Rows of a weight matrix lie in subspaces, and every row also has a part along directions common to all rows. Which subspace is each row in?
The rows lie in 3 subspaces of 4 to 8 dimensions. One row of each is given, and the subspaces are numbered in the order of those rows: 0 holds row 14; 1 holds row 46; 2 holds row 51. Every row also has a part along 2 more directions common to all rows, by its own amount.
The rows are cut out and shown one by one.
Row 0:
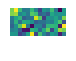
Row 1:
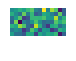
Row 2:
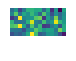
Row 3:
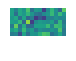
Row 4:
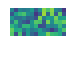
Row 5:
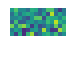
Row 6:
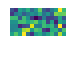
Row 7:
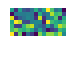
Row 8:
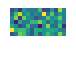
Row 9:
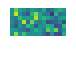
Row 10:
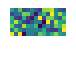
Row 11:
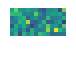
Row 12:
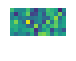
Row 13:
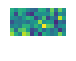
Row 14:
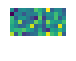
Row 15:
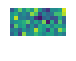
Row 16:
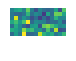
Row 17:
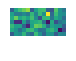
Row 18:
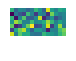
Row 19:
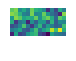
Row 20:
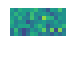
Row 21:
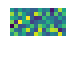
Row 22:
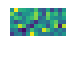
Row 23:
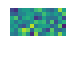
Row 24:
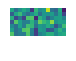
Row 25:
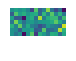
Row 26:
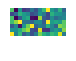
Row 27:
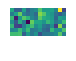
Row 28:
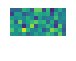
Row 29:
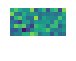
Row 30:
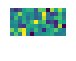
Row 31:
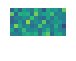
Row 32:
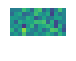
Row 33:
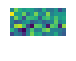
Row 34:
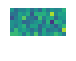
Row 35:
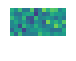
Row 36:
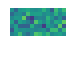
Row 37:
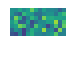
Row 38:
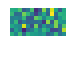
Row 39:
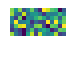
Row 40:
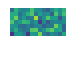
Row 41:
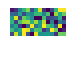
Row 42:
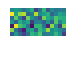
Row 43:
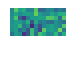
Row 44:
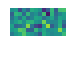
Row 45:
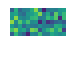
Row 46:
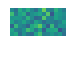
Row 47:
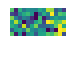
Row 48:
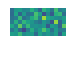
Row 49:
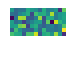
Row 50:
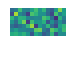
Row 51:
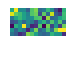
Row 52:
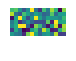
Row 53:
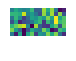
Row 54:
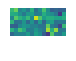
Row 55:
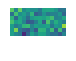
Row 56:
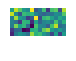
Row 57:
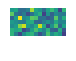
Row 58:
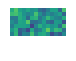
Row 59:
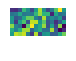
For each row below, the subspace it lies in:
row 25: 0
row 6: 2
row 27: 2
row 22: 1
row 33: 1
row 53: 1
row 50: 2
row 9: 2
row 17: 1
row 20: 2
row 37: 2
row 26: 1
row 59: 2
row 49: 0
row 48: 2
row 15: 2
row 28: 0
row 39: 1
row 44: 1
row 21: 1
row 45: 0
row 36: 0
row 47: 2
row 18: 1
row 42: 1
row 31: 2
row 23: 2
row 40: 0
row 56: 0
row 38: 0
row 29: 0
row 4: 1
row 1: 1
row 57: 0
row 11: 2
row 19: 2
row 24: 0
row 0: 2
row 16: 2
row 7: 0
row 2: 0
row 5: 1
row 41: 2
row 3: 2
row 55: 2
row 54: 2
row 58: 2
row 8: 1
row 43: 0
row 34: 0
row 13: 0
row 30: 1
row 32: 0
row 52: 0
